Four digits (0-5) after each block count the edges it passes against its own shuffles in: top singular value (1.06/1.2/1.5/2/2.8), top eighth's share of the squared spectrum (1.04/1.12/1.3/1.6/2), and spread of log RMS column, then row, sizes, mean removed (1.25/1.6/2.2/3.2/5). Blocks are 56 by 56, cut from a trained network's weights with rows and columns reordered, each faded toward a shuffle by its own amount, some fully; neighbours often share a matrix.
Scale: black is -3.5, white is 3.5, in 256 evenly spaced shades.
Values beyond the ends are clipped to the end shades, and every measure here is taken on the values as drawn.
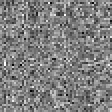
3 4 2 2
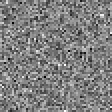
1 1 0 0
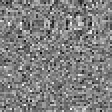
4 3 2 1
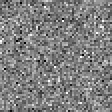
0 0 0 0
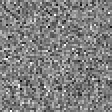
2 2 0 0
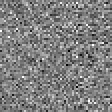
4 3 1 1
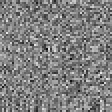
4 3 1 1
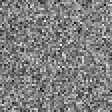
1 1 0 0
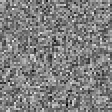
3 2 0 0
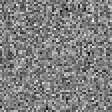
3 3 1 1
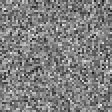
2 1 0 0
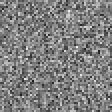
1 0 0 0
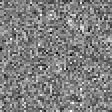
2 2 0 0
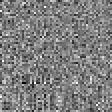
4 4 2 2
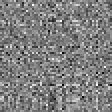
4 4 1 3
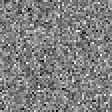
1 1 0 0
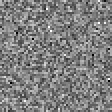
1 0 0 0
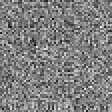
4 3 0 2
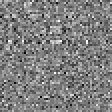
3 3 0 2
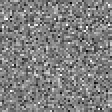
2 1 0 0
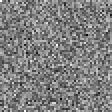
0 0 0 0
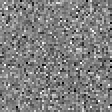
0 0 0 0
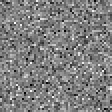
0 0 0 0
